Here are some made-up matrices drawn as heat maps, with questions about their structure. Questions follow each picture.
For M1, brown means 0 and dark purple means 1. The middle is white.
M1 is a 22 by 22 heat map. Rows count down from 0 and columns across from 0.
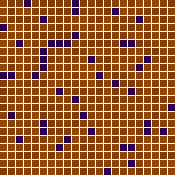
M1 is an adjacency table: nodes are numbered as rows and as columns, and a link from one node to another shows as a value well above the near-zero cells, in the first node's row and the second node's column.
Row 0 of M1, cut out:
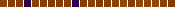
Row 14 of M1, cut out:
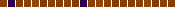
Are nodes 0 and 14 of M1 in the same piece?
yes
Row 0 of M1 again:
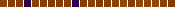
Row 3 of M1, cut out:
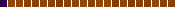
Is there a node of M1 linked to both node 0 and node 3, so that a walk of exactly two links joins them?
no
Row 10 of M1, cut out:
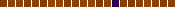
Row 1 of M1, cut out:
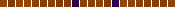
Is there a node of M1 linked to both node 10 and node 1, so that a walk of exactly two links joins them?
yes
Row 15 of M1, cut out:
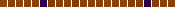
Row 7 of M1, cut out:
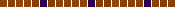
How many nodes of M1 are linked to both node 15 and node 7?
2
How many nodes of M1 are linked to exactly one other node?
8
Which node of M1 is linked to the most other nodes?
node 5
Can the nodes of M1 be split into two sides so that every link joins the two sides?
yes
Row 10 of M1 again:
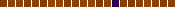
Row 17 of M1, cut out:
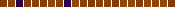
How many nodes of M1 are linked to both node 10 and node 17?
0
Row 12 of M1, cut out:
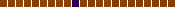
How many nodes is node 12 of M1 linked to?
1
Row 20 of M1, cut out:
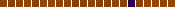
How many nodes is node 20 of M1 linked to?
1
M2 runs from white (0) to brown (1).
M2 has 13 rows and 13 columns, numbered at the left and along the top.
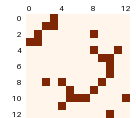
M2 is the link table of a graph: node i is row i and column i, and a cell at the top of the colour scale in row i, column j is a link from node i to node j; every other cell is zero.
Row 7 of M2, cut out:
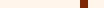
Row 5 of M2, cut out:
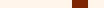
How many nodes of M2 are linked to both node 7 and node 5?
1
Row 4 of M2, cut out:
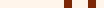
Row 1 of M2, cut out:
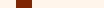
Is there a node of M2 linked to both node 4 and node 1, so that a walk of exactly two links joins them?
no
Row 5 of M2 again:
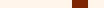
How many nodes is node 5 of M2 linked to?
2
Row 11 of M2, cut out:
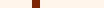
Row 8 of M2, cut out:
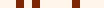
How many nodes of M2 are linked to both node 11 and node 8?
1
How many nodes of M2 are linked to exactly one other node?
5
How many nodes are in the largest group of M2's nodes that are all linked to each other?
2
